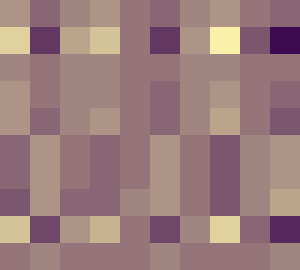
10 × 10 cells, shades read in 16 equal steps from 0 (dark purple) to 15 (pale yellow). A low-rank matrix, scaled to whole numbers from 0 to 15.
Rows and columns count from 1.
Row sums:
75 77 75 75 75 73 73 73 76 73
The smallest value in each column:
5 3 6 6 7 3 7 5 5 0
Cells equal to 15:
1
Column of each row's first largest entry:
1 8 1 1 8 2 2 10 8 2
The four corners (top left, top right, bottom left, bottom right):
9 6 7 8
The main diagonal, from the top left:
9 3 8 8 7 9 7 5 6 8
